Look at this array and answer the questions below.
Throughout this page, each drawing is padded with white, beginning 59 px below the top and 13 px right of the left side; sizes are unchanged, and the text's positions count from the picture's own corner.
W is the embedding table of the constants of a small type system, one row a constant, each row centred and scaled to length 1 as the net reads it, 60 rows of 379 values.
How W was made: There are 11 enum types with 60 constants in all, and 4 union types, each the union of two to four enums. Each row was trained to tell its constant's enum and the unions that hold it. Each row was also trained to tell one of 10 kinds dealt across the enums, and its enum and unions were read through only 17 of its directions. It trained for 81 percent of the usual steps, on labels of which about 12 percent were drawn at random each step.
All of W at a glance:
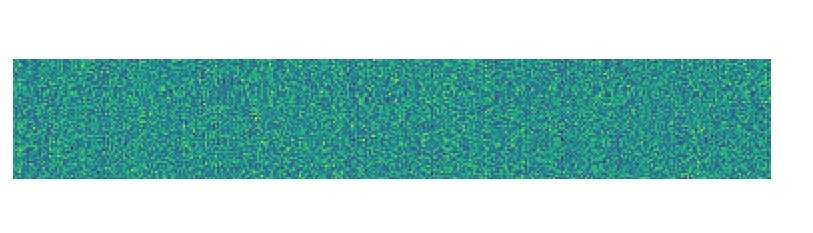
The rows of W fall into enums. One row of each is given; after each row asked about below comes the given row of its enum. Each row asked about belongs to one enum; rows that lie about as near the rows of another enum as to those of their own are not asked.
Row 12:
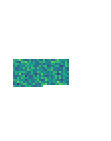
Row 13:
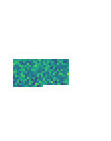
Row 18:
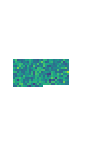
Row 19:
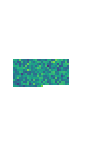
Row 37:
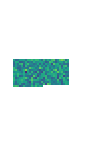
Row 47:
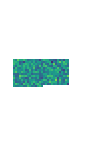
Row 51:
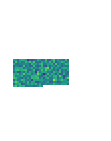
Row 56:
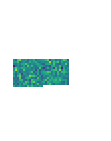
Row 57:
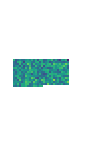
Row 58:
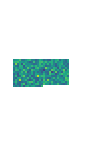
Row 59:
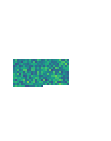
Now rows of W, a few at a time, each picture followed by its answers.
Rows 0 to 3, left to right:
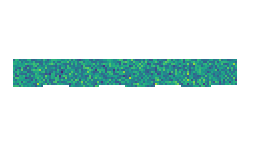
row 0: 59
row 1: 37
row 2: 58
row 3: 12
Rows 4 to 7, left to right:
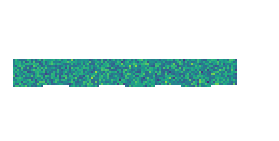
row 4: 59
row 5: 58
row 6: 59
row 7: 56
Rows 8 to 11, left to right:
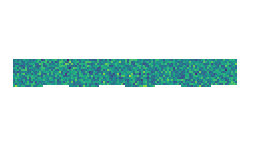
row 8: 57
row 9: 58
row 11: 57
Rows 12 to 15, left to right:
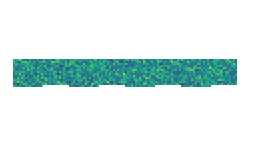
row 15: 19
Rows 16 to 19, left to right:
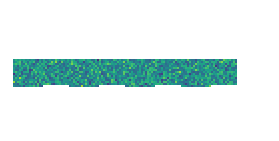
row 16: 12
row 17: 13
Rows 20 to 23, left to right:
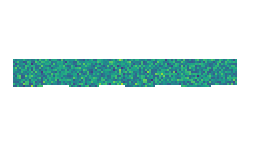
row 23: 59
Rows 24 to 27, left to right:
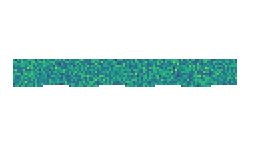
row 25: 57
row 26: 37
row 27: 19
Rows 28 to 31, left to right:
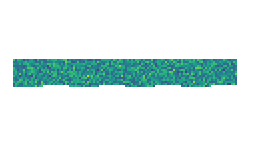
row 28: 37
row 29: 59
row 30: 19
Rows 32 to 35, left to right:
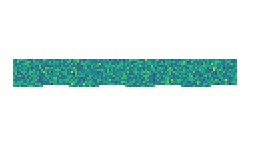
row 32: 51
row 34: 51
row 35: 13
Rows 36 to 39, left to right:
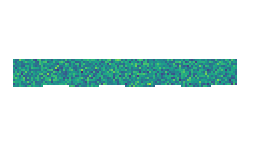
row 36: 12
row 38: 59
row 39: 37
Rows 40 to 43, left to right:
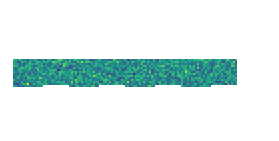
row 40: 19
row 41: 12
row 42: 19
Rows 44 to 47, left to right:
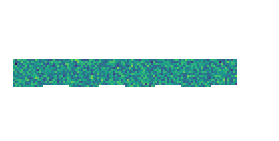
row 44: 51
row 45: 51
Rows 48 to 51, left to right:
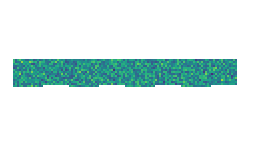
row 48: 12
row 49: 57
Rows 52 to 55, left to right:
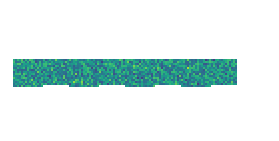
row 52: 12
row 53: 37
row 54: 13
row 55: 19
